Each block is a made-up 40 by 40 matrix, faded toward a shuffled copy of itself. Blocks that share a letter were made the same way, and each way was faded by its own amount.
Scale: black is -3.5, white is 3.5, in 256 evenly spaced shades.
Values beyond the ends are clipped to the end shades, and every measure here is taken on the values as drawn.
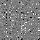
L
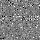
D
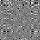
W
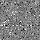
D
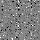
L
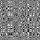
W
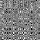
W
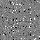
L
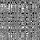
W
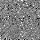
D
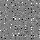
L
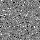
D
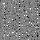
L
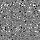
D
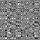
W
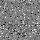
D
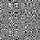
W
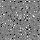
L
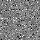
D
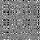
W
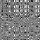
W
